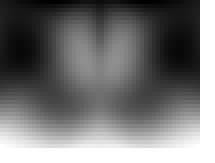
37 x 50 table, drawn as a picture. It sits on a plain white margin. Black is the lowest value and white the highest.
Stripes: none. Mirror symmetry: left to right. Lone odd cells: none. Grain: smooth. Slope: up to the bottom.
